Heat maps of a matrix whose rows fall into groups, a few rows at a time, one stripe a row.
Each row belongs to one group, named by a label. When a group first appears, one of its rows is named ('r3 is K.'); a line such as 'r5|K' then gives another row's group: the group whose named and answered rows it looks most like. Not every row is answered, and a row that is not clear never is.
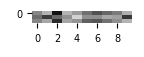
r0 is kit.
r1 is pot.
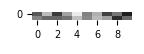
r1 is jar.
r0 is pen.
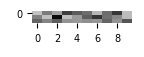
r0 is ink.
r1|kit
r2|pen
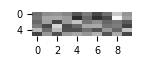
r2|pen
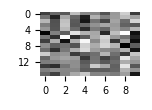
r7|pen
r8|jar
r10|ink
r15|pot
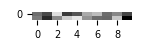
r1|pot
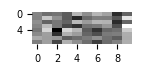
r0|jar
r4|kit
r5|kit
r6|ink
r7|kit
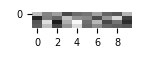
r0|ink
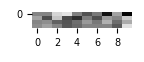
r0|pot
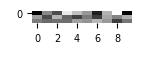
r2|jar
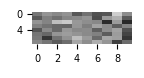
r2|pot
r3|jar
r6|pot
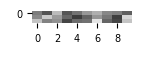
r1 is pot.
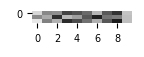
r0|ink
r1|kit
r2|ink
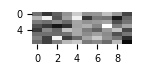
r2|jar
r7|pot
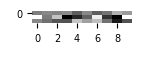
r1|ink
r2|jar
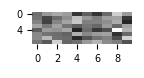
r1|pot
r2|pot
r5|jar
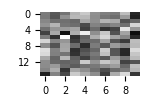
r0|pot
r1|pot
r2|jar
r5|pen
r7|ink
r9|ink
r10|ink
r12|jar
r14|kit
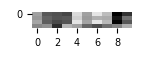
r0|jar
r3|kit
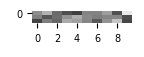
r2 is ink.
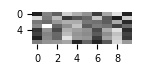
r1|ink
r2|pot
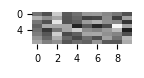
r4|pot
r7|ink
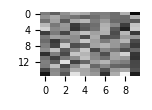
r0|pot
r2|pen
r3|ink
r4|ink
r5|pen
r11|pot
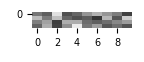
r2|kit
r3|pen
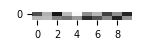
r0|pen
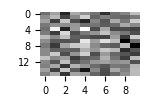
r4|pen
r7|jar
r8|pot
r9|jar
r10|pen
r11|ink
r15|kit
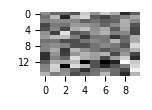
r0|jar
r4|pen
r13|kit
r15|ink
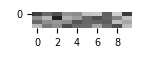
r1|kit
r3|ink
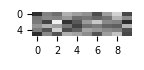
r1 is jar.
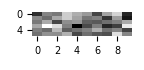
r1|pot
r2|kit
